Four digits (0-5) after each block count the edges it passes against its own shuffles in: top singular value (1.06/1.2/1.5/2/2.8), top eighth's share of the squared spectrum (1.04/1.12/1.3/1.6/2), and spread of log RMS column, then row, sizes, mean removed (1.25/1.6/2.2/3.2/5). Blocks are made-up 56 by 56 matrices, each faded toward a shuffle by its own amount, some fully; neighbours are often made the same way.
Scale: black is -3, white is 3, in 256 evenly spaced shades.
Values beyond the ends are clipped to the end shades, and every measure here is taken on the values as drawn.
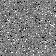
0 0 0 0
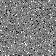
0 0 0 0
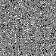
1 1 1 0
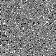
2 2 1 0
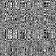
4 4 3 3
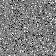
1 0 0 0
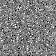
1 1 0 0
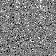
2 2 0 0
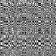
5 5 3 3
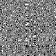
4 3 2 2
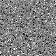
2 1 0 0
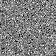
1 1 0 0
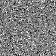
3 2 0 1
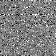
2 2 0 2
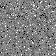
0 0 0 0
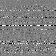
3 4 0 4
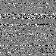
2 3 0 3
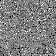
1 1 0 1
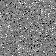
0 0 0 0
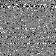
2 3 0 3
